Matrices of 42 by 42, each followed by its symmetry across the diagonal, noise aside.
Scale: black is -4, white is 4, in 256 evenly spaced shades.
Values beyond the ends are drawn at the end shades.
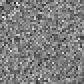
symmetric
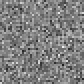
neither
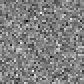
neither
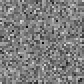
symmetric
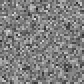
symmetric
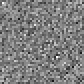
symmetric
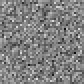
symmetric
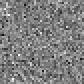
neither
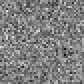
neither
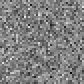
neither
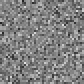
symmetric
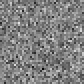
neither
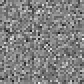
symmetric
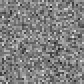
neither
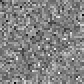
symmetric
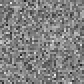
neither
